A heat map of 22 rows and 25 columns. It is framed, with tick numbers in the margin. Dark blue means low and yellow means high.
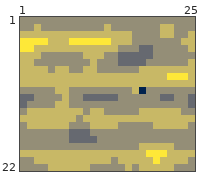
On average the colour sits 70% of the way up the scale. A single lone cell is far lower than the cells round it. The top right is the ninth with the lowest average. Horizontal stripes repeat 4 times down the table. There is no overall slope.
